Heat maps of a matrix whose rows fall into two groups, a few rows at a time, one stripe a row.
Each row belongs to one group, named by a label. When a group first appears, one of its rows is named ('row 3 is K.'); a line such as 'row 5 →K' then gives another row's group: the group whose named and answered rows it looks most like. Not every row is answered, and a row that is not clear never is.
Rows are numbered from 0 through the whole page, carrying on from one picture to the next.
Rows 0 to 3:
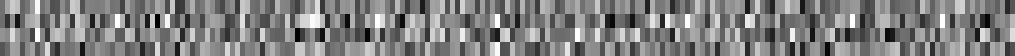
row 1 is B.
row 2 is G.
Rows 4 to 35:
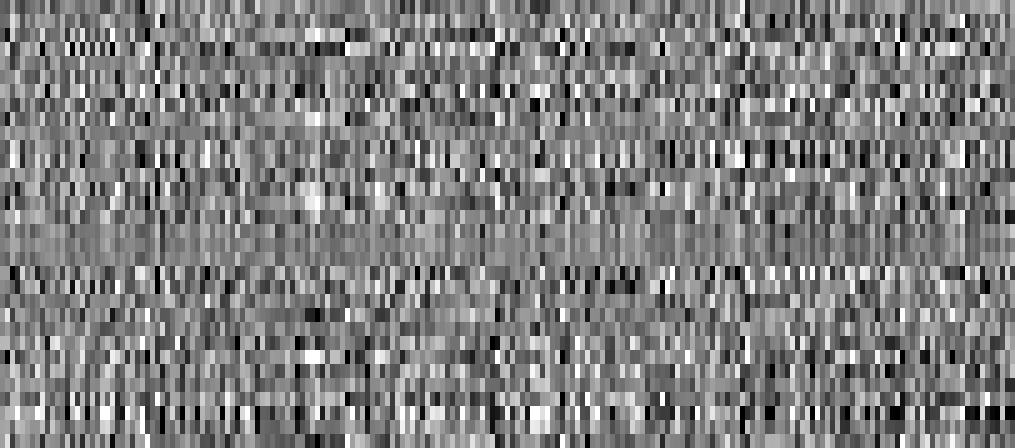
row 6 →B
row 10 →G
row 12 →B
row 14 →G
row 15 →G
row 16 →G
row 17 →B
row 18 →B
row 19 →G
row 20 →G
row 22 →G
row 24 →B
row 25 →G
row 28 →G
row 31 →G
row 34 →G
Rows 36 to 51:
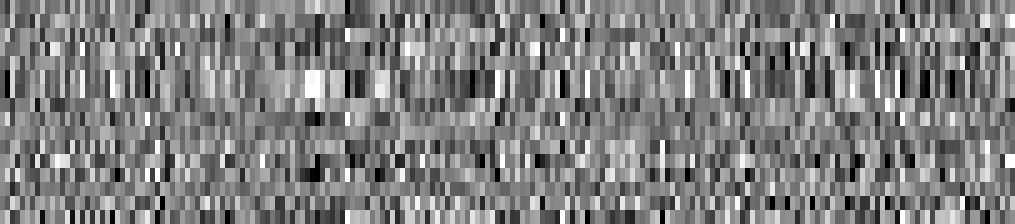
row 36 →B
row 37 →G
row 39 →G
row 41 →B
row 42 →B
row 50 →G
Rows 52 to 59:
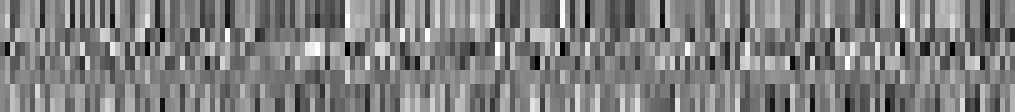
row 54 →G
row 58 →G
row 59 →G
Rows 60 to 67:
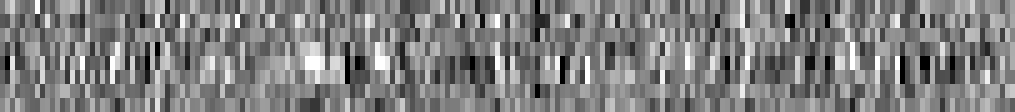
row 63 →B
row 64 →B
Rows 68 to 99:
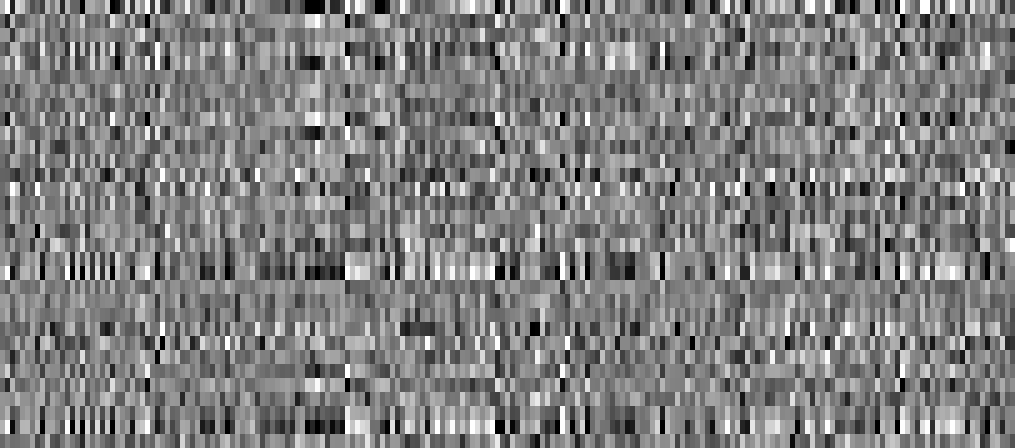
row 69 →B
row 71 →B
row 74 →B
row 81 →G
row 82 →B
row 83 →G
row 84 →G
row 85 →G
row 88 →B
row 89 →G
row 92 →G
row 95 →B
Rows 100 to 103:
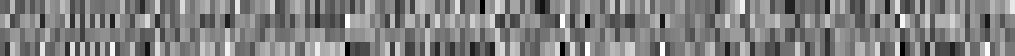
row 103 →B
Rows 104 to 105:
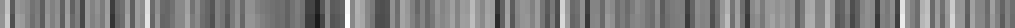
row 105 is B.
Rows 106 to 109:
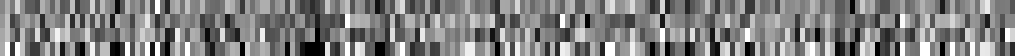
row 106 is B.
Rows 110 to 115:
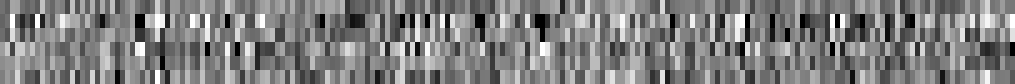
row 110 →B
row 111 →G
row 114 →G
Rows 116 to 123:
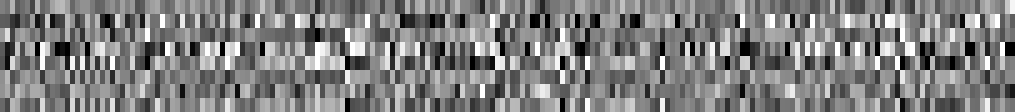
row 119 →G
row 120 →B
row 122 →G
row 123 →B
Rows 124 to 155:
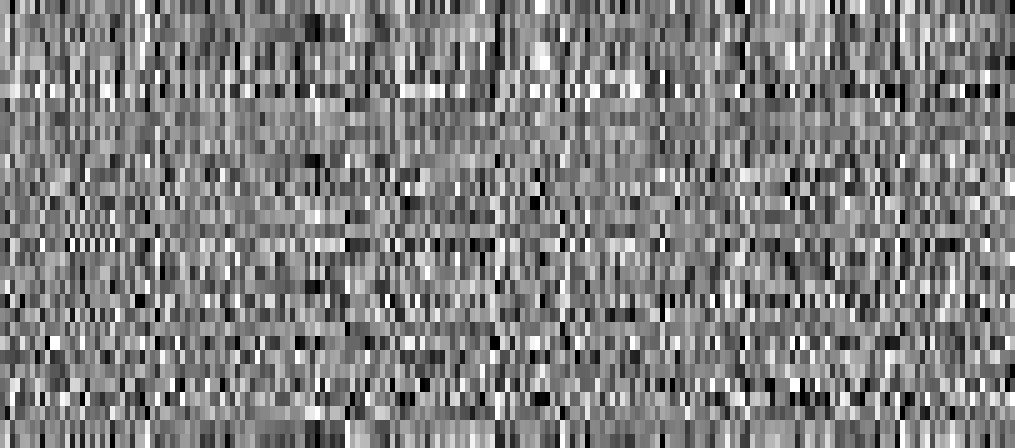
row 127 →G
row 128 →G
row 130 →G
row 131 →B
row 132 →G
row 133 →B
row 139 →B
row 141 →B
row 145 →G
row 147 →B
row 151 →G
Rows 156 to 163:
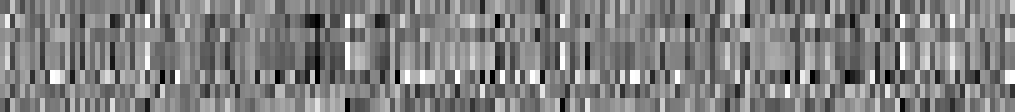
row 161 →G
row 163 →B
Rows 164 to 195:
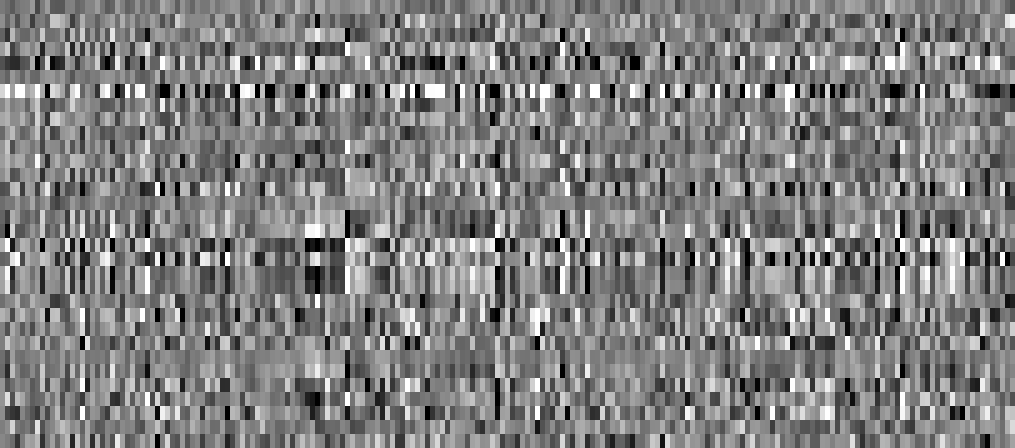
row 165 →G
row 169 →G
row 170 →G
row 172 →G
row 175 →G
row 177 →G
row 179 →B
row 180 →B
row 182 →G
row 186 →G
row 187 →G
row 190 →B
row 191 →G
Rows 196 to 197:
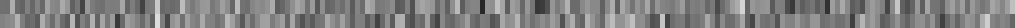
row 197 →B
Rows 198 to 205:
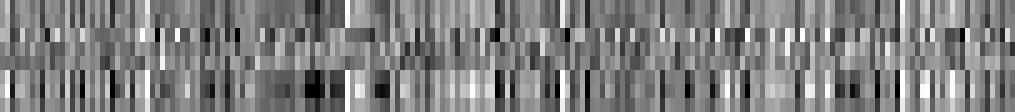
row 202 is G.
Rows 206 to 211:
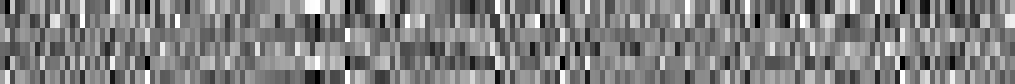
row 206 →B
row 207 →G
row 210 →B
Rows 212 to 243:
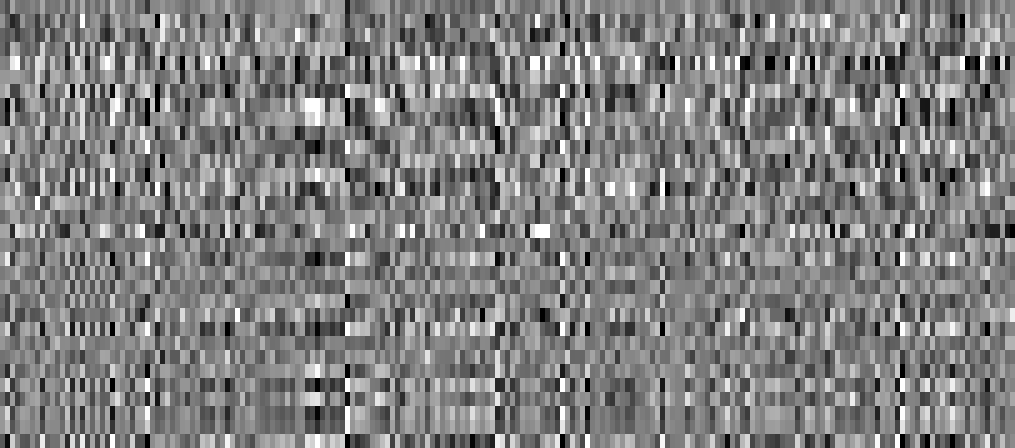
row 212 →B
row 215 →B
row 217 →G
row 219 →B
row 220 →B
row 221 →G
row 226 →G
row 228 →G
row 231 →B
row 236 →G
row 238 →B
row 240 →B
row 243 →B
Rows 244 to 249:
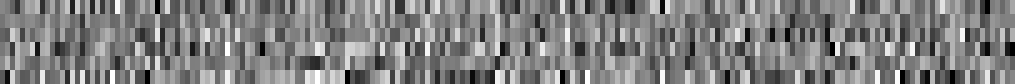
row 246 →G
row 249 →B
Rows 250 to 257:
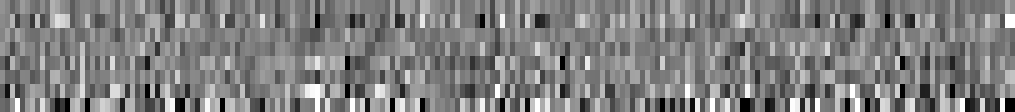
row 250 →G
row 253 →G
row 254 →B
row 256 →B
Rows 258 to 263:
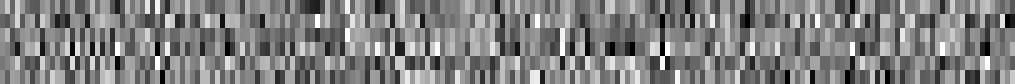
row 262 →B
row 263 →G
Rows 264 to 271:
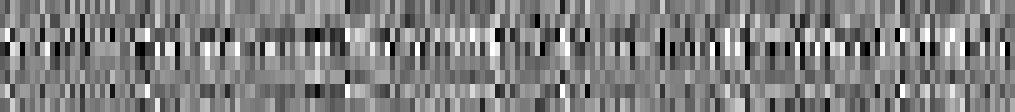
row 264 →B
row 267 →G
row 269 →B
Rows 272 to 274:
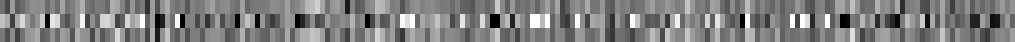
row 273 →G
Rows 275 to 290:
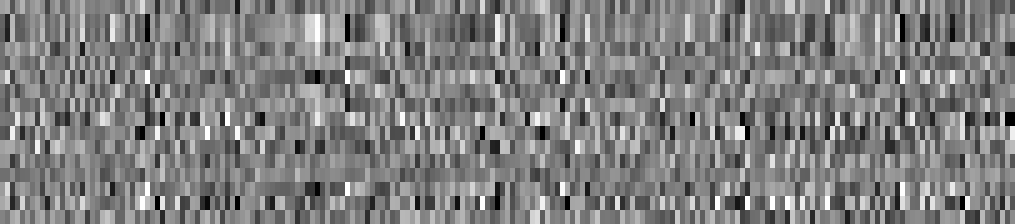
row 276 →B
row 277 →B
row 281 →B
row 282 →B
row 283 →G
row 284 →G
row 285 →G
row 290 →G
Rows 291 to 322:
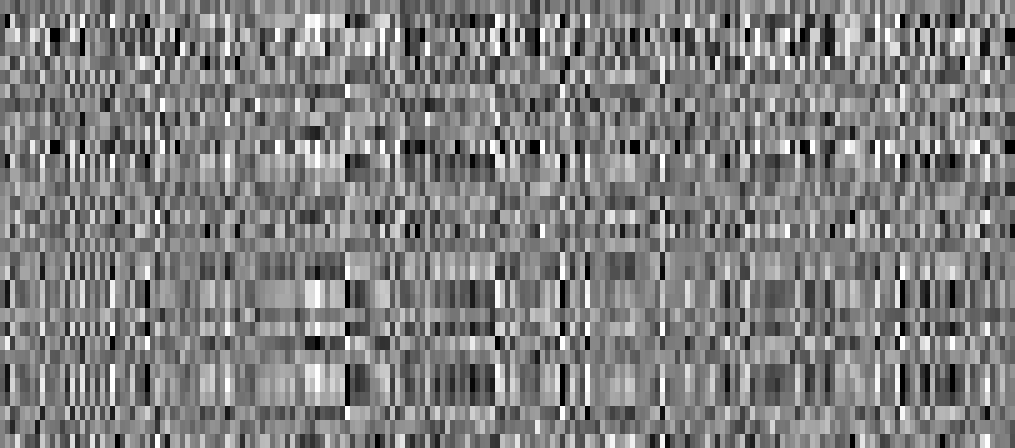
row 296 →B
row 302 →B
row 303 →B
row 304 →G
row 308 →B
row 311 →B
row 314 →B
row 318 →B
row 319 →B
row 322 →B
